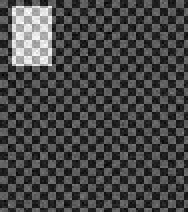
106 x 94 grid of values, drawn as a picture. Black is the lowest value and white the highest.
Overall the values sit about 30% of the way up the scale. The top left is the ninth with the highest average. An odd patch, higher than its surroundings, sits in the top left.
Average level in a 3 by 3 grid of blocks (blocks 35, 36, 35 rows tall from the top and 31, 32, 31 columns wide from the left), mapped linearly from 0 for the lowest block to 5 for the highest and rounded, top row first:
500 / 000 / 000
